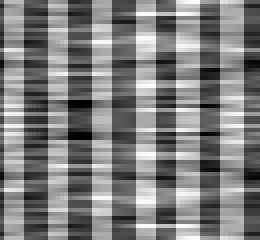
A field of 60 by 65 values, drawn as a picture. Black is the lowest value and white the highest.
It is mirror symmetric from top to bottom. There is no overall slope. Stripes running up and down repeat 6 times from left to right.
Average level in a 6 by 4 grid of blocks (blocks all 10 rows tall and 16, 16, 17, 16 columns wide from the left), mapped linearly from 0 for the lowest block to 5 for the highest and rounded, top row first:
2 1 5 1 | 3 2 4 0 | 3 0 5 3 | 3 0 5 3 | 3 2 4 0 | 2 1 5 1
